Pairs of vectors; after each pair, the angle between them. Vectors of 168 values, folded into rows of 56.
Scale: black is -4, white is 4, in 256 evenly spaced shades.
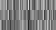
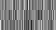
partly aligned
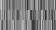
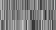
nearly parallel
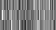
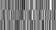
orthogonal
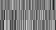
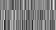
nearly opposite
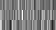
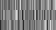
partly opposed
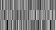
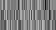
partly opposed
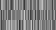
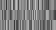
orthogonal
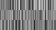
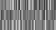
nearly opposite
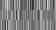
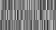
partly opposed
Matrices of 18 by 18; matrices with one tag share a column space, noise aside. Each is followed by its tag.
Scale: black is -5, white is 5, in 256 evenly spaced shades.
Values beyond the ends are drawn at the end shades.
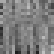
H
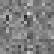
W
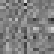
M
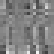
H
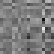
M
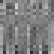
H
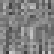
H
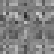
W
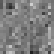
H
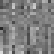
H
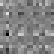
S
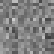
M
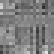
H
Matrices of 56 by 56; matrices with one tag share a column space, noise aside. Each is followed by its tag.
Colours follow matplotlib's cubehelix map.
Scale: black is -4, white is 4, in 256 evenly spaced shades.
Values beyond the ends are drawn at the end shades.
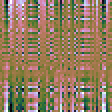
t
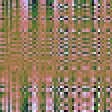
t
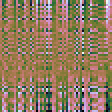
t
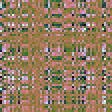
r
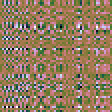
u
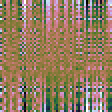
t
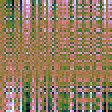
t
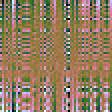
t
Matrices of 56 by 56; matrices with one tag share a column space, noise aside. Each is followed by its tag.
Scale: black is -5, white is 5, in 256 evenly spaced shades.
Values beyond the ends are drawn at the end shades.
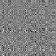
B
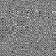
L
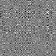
L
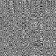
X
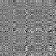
B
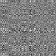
B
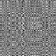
X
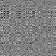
L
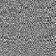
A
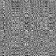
X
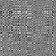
L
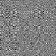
L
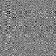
L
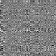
B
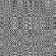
X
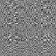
A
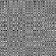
X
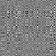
L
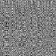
X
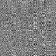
X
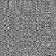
X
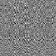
A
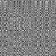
X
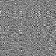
L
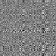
B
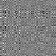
L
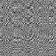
A
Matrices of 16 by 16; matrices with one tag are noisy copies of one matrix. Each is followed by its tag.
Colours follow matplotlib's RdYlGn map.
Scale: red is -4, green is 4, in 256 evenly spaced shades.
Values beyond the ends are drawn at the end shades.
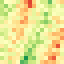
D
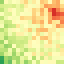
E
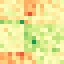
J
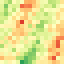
D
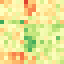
J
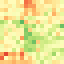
J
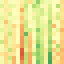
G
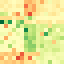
J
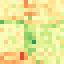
J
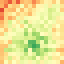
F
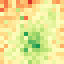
F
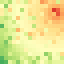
E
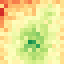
F
